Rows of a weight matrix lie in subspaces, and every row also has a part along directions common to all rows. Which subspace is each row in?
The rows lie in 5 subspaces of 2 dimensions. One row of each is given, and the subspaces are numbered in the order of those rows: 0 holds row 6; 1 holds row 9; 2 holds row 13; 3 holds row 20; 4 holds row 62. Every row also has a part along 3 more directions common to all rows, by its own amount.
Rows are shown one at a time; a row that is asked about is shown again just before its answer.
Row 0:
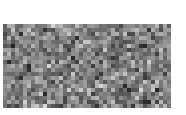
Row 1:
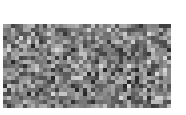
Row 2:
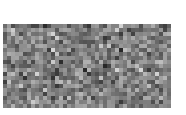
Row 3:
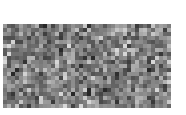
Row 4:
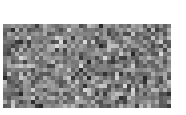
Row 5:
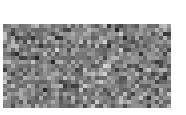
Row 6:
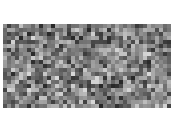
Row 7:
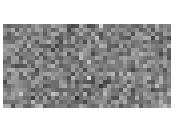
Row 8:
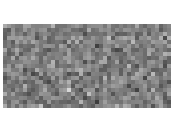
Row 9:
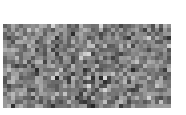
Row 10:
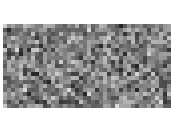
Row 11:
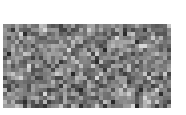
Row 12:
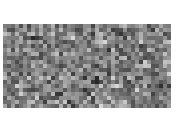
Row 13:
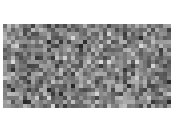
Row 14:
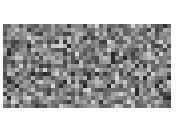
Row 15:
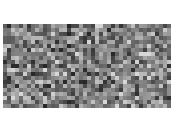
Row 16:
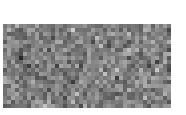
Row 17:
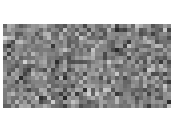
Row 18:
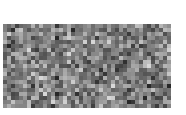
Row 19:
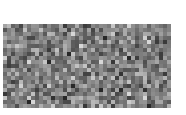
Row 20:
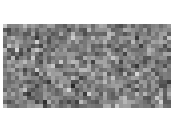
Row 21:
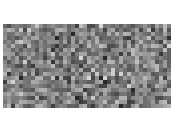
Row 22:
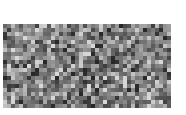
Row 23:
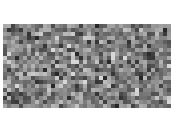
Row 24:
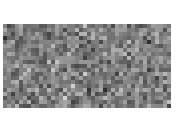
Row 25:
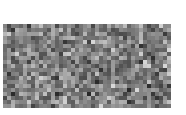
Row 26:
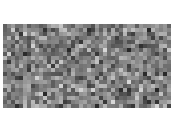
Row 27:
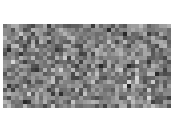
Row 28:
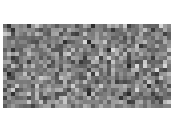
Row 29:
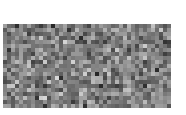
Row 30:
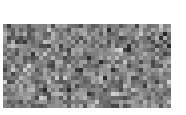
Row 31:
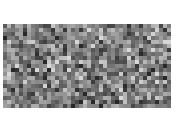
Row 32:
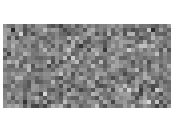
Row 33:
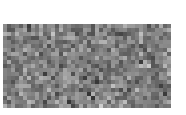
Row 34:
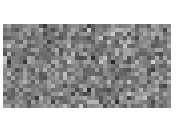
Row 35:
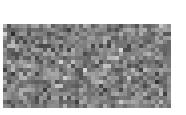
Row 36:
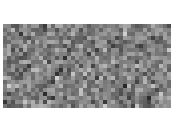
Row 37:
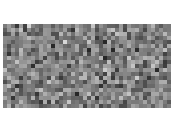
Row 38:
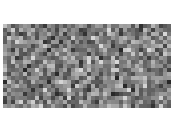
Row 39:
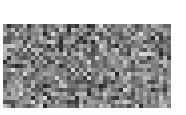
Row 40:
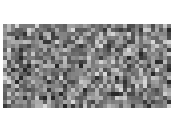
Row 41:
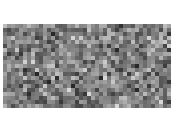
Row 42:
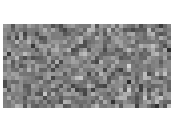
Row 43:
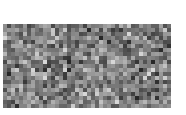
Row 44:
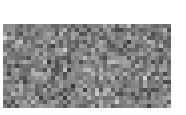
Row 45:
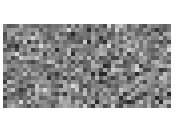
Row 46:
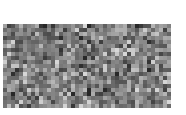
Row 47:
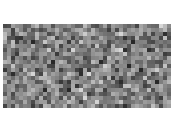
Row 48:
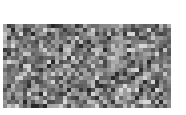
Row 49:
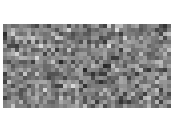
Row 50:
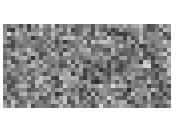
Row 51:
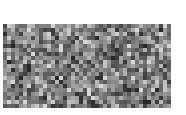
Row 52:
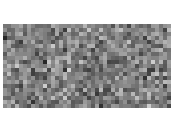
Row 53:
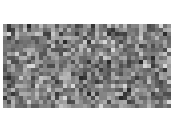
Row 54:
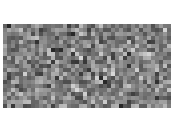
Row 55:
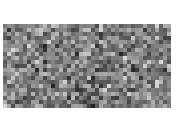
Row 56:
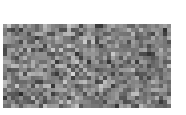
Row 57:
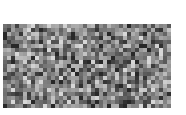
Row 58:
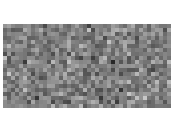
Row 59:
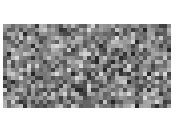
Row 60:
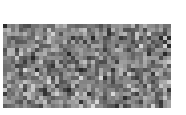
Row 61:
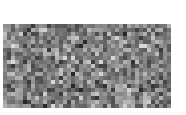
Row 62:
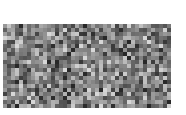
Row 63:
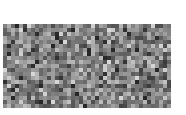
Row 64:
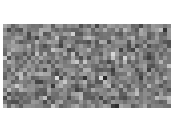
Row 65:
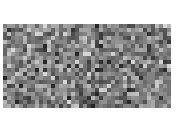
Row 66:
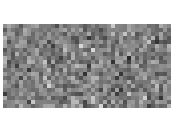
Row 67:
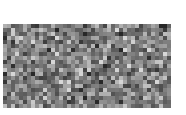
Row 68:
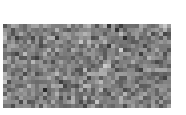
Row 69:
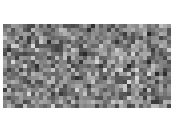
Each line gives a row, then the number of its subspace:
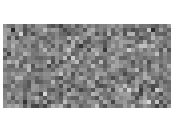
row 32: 2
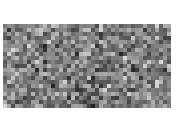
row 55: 1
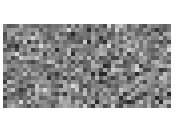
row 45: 3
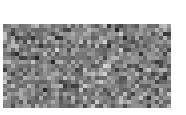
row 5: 3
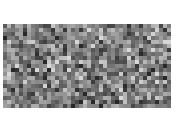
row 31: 4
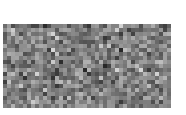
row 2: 3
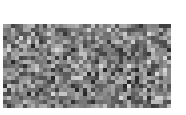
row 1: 2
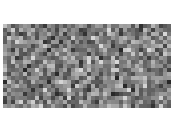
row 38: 3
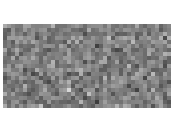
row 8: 3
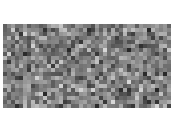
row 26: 2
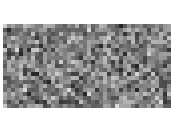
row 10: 3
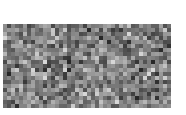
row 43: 4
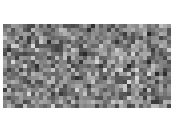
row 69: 2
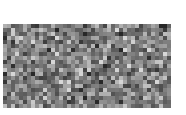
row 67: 3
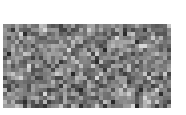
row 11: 2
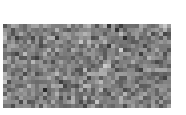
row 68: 3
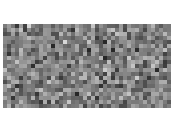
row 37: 0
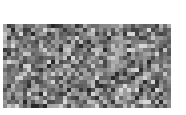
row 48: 2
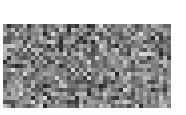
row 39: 1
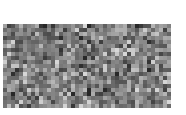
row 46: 4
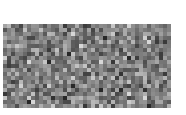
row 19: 4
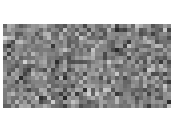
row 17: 4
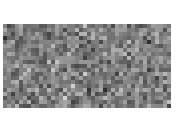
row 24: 4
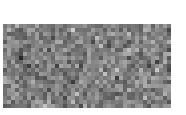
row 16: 0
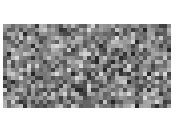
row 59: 2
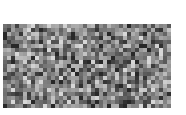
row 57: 2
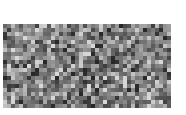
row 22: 1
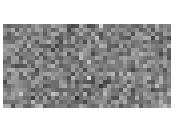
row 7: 1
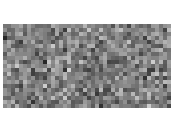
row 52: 4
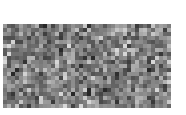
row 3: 4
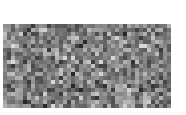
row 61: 2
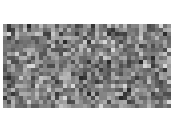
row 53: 0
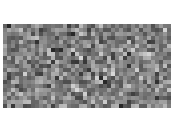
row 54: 1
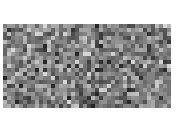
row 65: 1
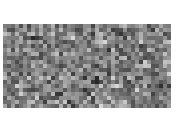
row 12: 0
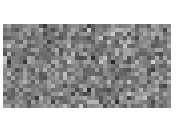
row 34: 4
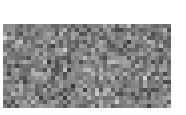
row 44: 4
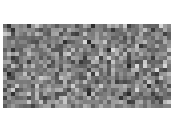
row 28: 0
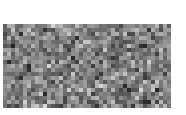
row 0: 2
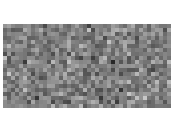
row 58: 4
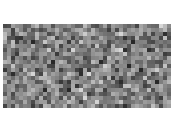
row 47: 3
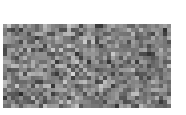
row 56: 1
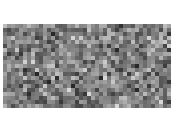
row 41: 3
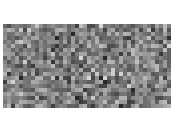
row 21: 1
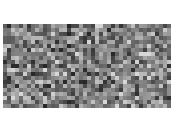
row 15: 1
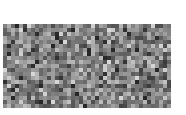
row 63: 0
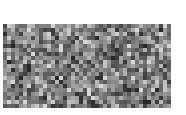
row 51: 2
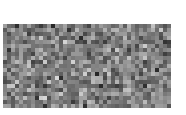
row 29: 0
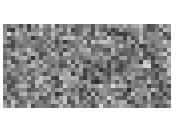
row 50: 0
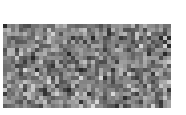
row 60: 3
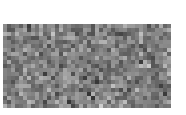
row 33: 0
